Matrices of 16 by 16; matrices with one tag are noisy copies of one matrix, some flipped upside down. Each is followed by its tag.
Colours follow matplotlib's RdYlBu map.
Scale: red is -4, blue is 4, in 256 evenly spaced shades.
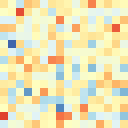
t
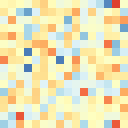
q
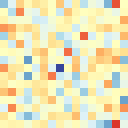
q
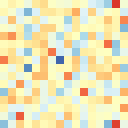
q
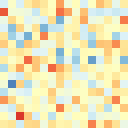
t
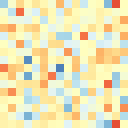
q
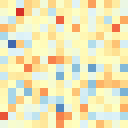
t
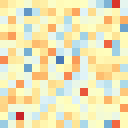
q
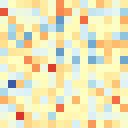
t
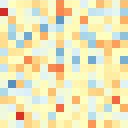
t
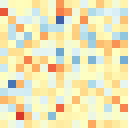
t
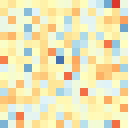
q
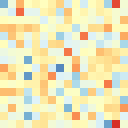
q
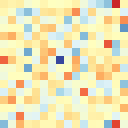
q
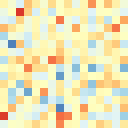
t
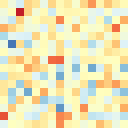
t
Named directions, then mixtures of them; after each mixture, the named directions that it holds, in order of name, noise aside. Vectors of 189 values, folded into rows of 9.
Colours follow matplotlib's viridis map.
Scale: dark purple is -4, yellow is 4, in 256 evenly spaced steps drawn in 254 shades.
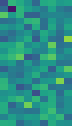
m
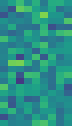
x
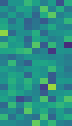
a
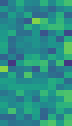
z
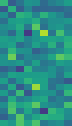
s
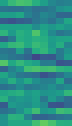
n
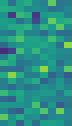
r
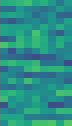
n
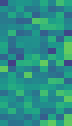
z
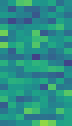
a, n, z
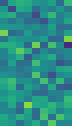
a, m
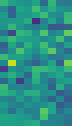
r, x, z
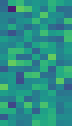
m, x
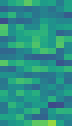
n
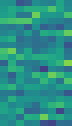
n, r, z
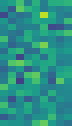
x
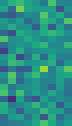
r, x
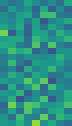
a, s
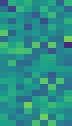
a, m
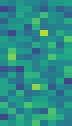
m, s, x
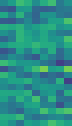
m, n, r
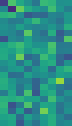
m, s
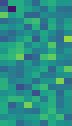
m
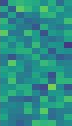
a, s, x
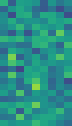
r, s, x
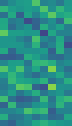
a, m, s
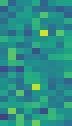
s, x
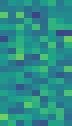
m, r, x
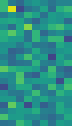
m, x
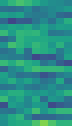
n
